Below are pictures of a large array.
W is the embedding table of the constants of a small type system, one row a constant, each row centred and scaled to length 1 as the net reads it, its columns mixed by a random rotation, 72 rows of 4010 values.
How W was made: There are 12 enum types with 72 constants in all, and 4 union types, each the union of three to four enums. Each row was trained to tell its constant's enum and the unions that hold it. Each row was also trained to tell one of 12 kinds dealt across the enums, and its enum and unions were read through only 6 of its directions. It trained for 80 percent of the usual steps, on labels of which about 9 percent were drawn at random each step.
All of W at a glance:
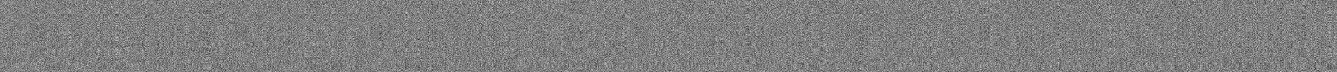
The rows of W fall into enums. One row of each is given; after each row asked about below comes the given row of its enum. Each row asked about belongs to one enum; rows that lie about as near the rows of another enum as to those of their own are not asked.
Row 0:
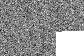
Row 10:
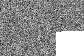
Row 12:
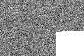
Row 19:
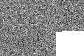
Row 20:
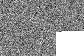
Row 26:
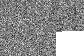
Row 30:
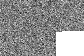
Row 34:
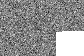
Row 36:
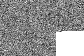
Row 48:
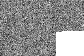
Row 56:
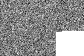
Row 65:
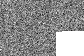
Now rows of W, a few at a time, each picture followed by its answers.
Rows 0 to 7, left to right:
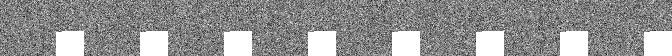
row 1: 65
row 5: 26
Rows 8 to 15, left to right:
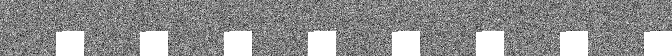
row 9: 36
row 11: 56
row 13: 10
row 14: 20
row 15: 20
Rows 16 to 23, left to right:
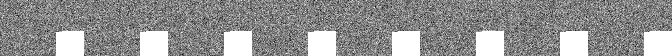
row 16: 34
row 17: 20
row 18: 48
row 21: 56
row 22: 65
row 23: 10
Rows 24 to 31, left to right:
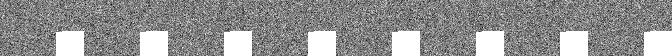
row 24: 34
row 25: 12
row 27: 34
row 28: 56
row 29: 26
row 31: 10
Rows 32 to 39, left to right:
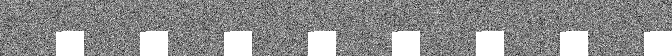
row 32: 12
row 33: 10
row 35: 34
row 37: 12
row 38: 48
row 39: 30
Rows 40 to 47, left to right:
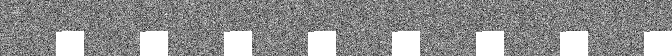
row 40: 12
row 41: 26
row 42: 19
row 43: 26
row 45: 26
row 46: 20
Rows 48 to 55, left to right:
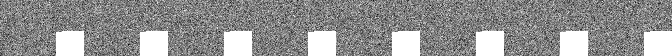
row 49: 12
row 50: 12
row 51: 19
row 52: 36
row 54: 56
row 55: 20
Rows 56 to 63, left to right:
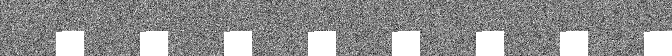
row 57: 65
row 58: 36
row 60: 26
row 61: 48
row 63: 36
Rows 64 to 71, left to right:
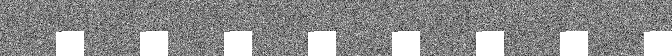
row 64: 36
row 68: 20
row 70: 10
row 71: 19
